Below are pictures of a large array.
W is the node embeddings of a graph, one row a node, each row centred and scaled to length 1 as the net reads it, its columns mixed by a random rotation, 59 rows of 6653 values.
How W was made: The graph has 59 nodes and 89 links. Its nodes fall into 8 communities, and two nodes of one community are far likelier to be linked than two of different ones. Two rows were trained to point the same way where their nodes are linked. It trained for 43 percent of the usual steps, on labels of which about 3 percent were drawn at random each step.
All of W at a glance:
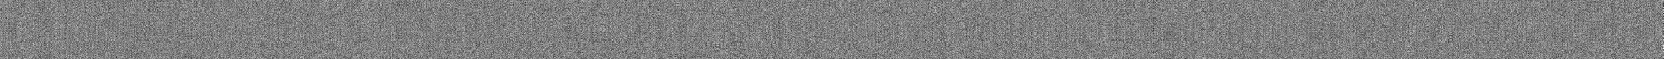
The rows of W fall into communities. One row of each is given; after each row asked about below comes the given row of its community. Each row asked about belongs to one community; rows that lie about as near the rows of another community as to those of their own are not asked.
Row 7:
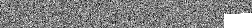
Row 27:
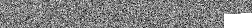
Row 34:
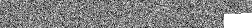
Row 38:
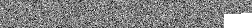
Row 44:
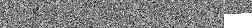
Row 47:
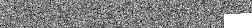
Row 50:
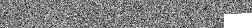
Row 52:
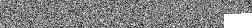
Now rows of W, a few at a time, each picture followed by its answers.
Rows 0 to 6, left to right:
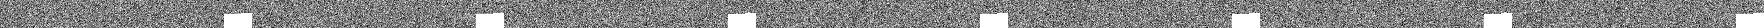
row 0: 50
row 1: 38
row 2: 52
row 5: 52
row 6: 38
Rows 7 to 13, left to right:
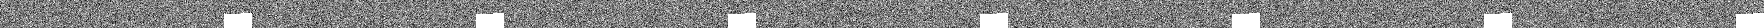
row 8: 34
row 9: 52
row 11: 38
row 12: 7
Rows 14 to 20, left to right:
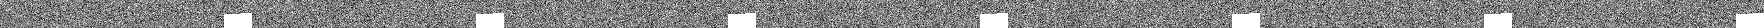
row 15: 27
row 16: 27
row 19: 47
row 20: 50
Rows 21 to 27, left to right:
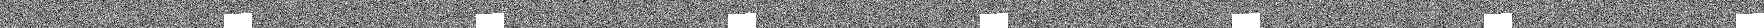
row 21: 52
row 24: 52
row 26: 47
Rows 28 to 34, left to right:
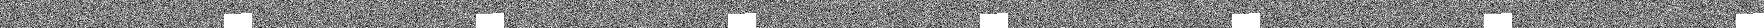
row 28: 34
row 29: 38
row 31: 47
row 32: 27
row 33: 38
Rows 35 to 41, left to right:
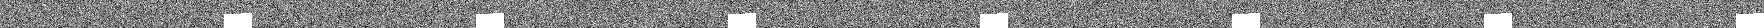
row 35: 38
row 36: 44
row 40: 27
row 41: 7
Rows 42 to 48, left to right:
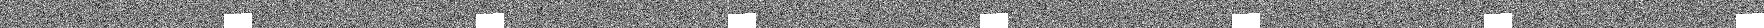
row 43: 34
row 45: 50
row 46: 44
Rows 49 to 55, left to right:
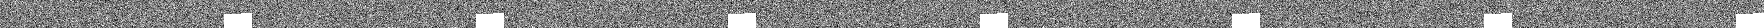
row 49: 27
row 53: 50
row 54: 34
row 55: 52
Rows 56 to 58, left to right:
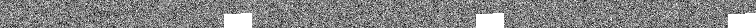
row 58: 27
